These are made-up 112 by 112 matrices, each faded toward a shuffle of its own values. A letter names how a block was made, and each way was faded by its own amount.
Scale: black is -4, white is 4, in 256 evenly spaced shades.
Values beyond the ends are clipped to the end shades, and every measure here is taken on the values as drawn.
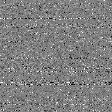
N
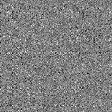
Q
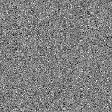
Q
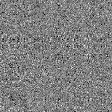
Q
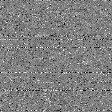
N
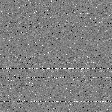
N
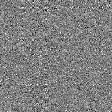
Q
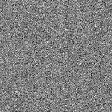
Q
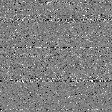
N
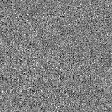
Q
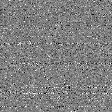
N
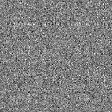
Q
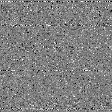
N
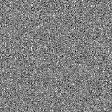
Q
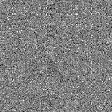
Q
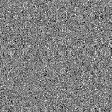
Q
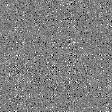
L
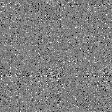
L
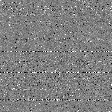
N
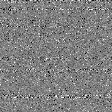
N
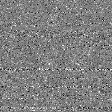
N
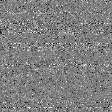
N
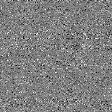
N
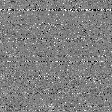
N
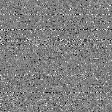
N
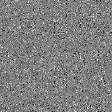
L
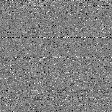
N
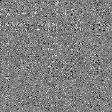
L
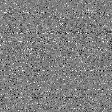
N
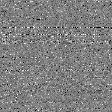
N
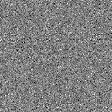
Q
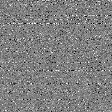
N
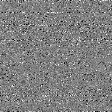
N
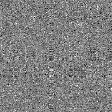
Q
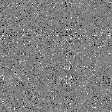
L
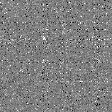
L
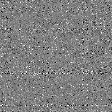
L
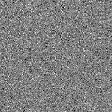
Q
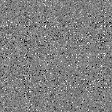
L
